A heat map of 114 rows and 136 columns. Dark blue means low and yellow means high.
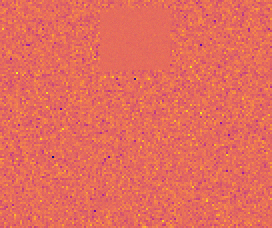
The texture is fine-grained noise. In the top middle lies a patch that is calmer than the rest. The top middle is the calmest part. The halves do not mirror each other. There is no overall slope.
